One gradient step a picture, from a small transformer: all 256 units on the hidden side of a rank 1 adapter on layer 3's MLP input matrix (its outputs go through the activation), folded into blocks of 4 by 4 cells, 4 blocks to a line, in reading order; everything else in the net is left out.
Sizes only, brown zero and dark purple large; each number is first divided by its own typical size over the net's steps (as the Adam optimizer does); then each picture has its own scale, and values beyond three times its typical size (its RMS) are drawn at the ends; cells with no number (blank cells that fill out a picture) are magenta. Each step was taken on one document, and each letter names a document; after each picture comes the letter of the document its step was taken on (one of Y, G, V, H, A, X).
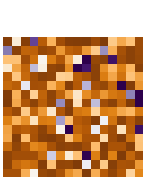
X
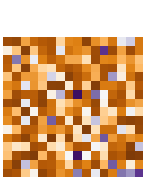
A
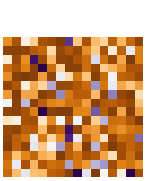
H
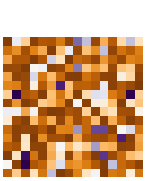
A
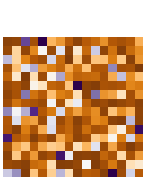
A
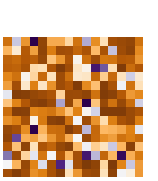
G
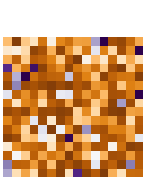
G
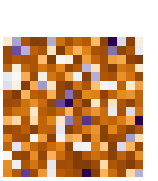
G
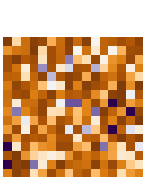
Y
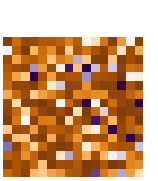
Y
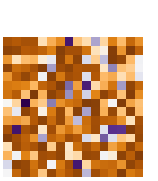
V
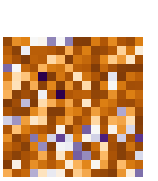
H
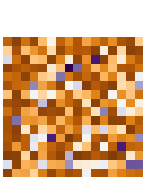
V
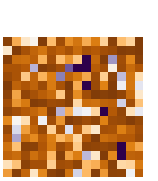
X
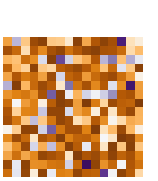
V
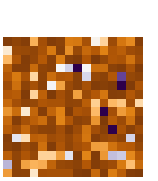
Y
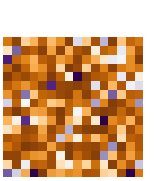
H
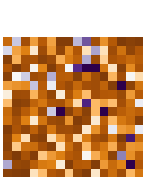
Y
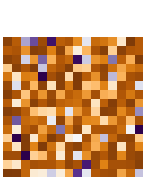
H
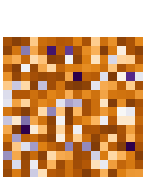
G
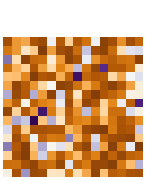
H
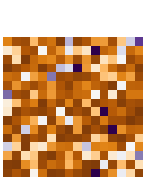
Y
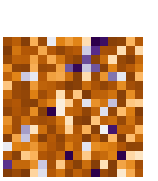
Y
